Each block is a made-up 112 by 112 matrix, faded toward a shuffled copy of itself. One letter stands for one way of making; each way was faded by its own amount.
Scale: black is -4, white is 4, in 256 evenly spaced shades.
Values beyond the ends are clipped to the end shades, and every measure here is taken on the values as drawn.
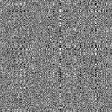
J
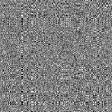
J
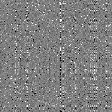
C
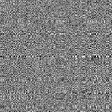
J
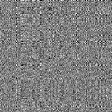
J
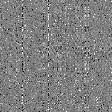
C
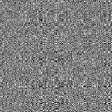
J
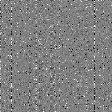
C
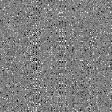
C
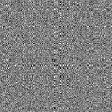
J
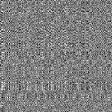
J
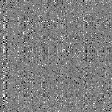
C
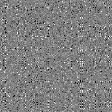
C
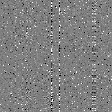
C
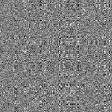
J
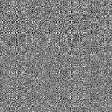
J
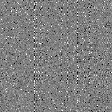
C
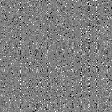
C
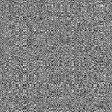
J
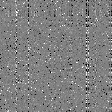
C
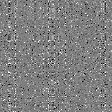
C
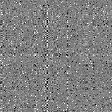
C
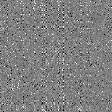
C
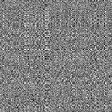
J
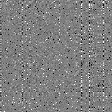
C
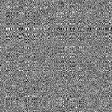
J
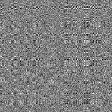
J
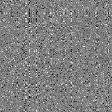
C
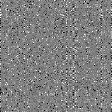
C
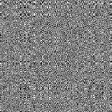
J
